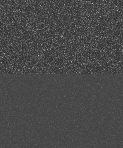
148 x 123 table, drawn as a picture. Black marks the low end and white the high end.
Seam: horizontal, 50% of the way down, the bottom part calmer. Mirror symmetry: none. Grain: fine. Average level on the scale: 30%.
